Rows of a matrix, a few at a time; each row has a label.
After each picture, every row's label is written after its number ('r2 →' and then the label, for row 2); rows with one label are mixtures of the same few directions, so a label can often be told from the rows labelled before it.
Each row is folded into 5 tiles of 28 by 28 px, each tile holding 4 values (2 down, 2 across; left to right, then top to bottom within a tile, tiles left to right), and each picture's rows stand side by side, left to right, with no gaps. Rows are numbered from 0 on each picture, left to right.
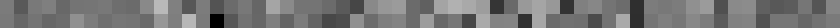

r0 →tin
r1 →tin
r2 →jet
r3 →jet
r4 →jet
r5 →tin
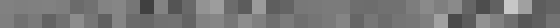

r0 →jet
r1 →tin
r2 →jet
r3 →tin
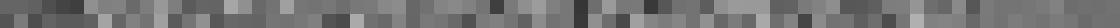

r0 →jet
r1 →tin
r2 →jet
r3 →jet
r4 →tin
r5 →jet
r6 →tin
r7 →jet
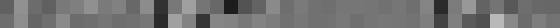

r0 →tin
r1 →tin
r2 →tin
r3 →tin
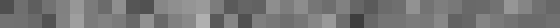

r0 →tin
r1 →jet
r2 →tin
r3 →tin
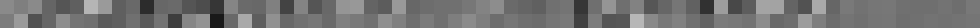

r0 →tin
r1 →jet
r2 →tin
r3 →jet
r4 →tin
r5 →tin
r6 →tin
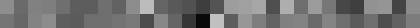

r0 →tin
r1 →jet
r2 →tin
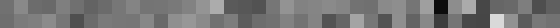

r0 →tin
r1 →jet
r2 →jet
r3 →tin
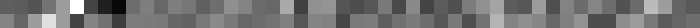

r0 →jet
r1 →tin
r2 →tin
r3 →tin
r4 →tin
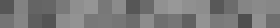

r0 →tin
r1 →jet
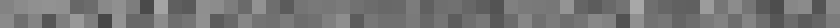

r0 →jet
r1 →tin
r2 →jet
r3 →jet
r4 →jet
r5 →tin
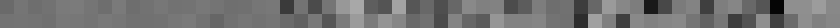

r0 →tin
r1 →tin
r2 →tin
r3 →tin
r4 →tin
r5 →jet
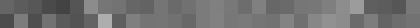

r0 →jet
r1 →tin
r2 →jet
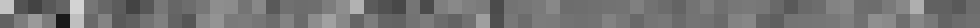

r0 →jet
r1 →tin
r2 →jet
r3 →jet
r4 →jet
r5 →tin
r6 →jet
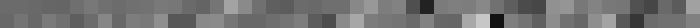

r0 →jet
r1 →tin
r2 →tin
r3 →jet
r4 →tin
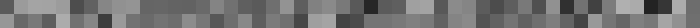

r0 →jet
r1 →jet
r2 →tin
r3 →tin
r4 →tin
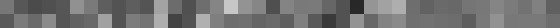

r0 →jet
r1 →tin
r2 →jet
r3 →tin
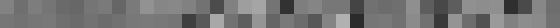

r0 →tin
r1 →jet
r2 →jet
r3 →tin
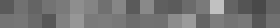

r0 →tin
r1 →jet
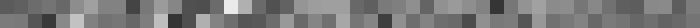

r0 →tin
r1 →tin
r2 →jet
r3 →jet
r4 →tin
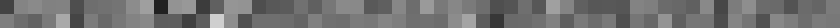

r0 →jet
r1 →tin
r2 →tin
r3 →tin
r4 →jet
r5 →tin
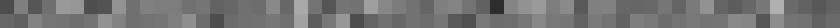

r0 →tin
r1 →tin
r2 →tin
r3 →jet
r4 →tin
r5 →jet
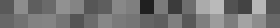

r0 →tin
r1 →tin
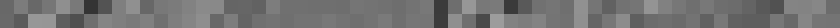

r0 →tin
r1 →jet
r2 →jet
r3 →tin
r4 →tin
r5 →jet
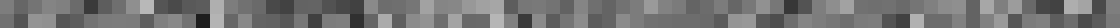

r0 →tin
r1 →jet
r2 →jet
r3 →jet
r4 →tin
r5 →tin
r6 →jet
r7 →tin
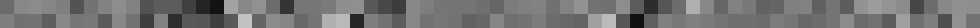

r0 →jet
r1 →jet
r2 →jet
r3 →jet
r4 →tin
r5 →tin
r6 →jet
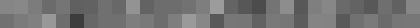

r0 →tin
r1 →jet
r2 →tin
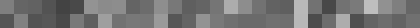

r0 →jet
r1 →tin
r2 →tin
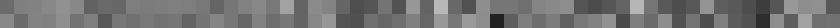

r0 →jet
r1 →jet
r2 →tin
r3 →tin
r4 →jet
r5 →jet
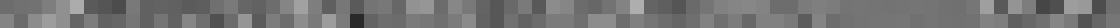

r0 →jet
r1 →jet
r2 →tin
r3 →tin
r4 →jet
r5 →jet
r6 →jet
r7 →tin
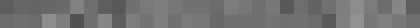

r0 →jet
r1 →tin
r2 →tin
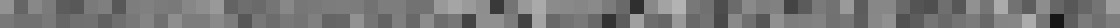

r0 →tin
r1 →jet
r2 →jet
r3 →jet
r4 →jet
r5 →tin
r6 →tin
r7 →tin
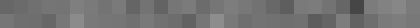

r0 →tin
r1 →tin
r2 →jet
